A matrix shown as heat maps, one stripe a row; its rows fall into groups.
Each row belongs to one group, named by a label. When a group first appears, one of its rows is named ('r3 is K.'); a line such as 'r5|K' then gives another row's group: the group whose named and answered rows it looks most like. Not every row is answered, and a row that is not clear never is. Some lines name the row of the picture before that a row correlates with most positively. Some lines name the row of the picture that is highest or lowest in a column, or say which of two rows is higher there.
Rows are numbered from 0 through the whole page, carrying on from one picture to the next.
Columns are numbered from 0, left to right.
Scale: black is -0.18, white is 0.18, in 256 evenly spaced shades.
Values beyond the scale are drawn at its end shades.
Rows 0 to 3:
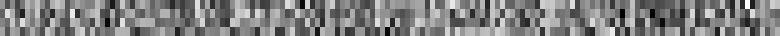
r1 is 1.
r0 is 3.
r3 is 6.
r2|3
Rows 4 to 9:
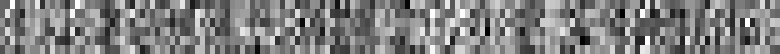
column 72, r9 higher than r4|No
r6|3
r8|6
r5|1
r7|1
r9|1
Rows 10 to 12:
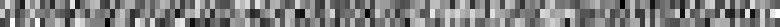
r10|1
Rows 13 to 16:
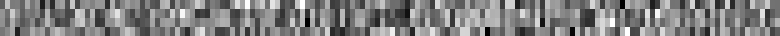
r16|1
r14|6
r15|6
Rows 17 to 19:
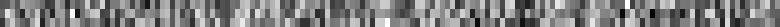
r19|3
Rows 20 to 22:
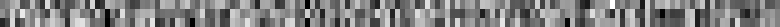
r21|3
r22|3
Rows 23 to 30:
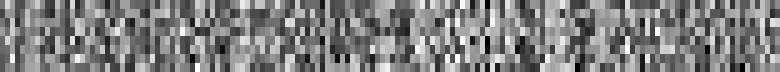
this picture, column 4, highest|28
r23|1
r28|1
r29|3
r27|1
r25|3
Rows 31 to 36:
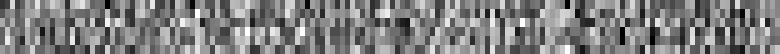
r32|3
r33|6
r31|3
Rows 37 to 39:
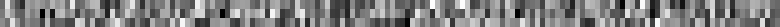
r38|1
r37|1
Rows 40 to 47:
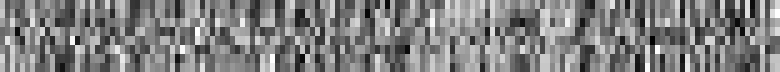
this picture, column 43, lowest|44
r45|6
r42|6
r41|6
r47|6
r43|3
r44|1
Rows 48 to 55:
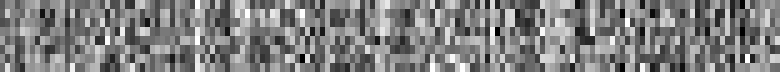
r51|3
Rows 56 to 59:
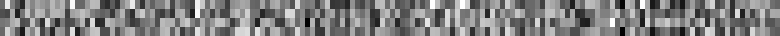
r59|1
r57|3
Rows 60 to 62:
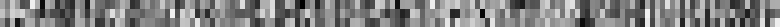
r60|6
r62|6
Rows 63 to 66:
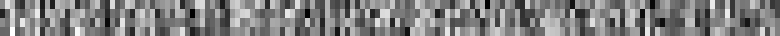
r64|3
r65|3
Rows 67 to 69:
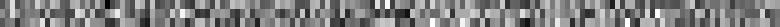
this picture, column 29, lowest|69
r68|6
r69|1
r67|3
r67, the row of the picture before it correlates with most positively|65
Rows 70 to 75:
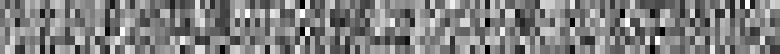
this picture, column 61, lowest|74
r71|1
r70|3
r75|1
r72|1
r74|6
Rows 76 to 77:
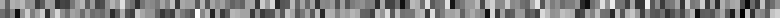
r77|3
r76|6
